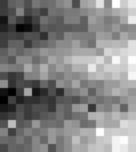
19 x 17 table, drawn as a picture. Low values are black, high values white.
Values rise toward the right. Horizontal stripes repeat 2 times down the table. The histogram is bell-shaped.
